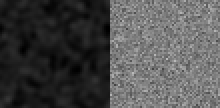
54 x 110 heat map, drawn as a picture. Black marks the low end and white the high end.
It is made of 1 by 2 panels. Panel 1,1: very low, blotchy, faint in contrast. Panel 1,2: middling, fine-grained.
